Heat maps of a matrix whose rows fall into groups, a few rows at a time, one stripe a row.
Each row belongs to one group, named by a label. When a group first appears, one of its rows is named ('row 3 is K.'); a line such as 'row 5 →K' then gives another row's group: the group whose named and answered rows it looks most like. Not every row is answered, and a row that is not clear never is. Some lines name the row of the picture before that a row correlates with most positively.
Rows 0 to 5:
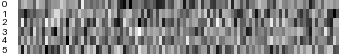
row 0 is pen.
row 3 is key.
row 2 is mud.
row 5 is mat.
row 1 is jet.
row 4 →mud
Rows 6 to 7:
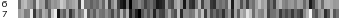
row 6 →pen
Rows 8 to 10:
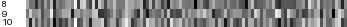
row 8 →mat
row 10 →mat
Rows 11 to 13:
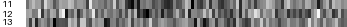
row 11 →pen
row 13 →mat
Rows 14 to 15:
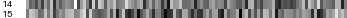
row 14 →mat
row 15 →pen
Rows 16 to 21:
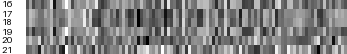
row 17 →pen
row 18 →pen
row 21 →key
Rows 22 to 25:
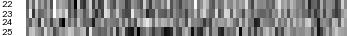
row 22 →mud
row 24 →key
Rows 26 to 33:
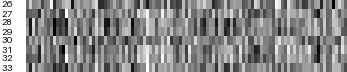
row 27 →key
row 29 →mat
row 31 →key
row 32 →key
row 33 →mat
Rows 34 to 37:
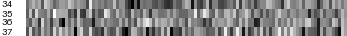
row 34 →pen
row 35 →mud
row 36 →key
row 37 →mud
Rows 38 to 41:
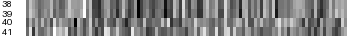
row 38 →pen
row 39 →pen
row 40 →mud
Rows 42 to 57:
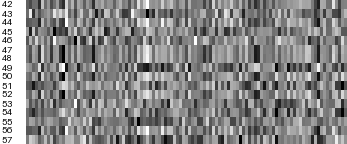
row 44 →key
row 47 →key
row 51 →jet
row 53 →mat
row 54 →jet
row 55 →pen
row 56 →key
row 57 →pen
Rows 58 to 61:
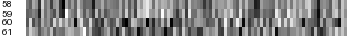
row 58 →key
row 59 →key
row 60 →mud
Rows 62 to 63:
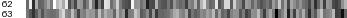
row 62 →mud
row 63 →jet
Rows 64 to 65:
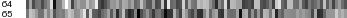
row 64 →jet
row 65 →pen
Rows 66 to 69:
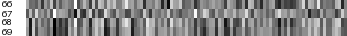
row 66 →mat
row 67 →mud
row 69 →mat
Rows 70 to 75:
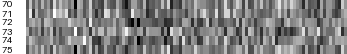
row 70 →mud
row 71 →mud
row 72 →pen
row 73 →mat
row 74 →pen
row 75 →mud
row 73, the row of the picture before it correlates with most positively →66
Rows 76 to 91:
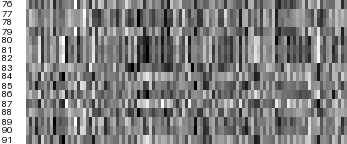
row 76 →mat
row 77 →pen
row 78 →pen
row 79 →mat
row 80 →jet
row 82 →jet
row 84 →key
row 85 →mat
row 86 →jet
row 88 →pen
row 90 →mat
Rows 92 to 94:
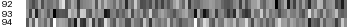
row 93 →mat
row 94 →mud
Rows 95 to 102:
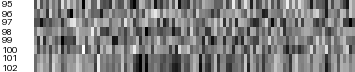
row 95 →mud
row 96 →key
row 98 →pen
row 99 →mat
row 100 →mat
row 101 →pen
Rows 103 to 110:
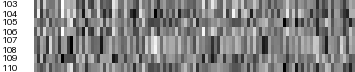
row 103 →mud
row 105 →jet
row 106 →mud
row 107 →key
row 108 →key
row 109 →mat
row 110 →jet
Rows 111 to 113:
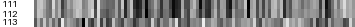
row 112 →pen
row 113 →mud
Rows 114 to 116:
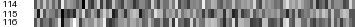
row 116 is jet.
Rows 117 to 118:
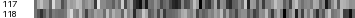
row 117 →pen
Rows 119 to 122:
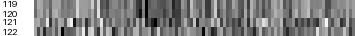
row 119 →pen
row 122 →mat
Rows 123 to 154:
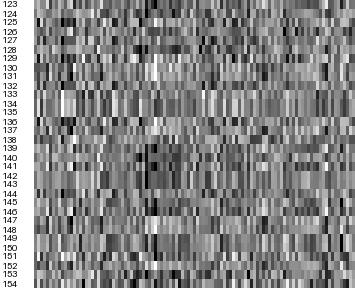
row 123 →jet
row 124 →pen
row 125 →mat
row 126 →jet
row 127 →mat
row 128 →pen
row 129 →mat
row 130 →key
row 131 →key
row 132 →mat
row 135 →mud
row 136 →mat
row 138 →jet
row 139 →jet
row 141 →jet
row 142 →pen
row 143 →pen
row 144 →mat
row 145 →jet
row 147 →key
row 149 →jet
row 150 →jet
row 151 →mud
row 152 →key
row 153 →pen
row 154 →mud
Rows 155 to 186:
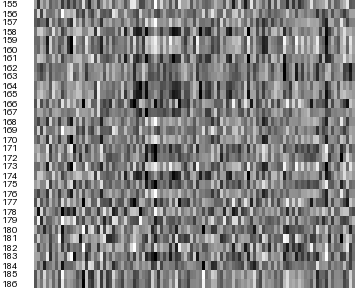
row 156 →mud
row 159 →key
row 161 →pen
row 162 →jet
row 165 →pen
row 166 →mud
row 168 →key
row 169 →mud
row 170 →key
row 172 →jet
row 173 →key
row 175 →jet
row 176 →key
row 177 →mud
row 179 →mud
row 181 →jet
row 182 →mat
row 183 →jet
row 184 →mat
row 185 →mud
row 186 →mud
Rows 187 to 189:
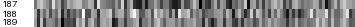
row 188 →mat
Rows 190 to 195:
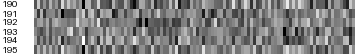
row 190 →mud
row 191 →mat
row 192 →pen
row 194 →mat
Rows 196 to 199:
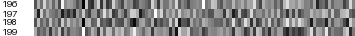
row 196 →mud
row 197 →mat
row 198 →mud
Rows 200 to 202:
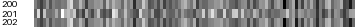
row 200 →jet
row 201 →mud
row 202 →jet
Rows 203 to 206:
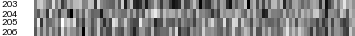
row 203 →pen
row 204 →key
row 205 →mud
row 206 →mud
